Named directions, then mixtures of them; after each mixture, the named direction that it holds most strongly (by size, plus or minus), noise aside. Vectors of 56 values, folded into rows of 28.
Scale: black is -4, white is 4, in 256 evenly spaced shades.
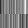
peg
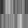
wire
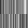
peg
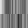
wire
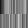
peg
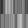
wire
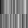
peg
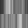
wire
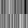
peg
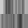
wire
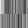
peg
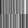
peg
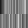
peg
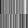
peg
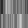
wire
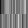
peg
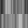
wire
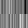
peg
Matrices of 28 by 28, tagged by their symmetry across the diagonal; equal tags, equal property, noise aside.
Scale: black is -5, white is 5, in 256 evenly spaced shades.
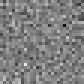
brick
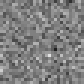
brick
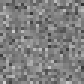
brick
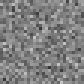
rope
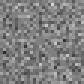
brick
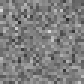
rope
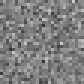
brick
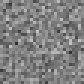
rope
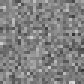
rope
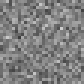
rope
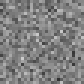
rope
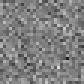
brick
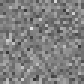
rope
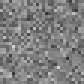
brick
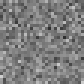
rope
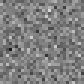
brick
